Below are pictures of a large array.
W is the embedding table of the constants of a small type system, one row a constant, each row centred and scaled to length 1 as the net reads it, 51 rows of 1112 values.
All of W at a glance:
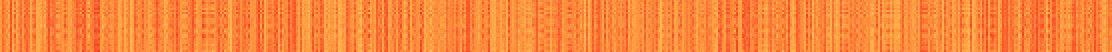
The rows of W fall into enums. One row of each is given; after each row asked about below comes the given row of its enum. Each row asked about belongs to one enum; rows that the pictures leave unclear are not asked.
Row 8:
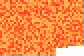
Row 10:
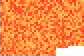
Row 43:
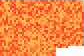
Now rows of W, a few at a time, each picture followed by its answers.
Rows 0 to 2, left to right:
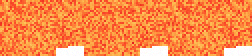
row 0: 10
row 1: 8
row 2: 10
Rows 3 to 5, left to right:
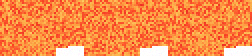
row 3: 43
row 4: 8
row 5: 43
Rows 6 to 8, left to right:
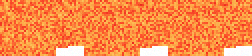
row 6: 10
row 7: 8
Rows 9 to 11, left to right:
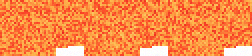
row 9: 8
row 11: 43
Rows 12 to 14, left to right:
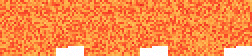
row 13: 8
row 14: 43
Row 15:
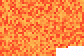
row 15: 43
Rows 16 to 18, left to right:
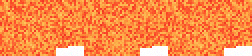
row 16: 10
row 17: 43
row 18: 10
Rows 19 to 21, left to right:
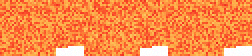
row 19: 8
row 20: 10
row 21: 8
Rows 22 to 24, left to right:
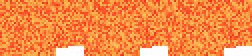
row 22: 8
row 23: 10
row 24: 10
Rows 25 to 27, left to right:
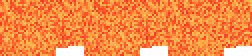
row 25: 10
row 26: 10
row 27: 43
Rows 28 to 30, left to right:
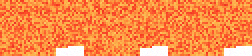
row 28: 8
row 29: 43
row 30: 8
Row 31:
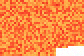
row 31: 8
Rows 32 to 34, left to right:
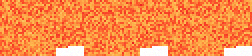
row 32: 43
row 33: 8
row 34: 43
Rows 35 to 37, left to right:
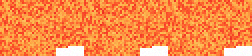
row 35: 43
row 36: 43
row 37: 10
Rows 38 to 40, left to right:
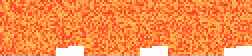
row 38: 10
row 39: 8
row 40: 8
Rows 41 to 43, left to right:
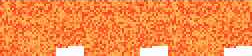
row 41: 43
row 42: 8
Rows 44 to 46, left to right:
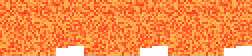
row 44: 8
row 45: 8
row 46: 8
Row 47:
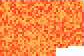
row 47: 43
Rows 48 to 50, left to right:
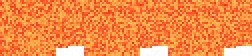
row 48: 43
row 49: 8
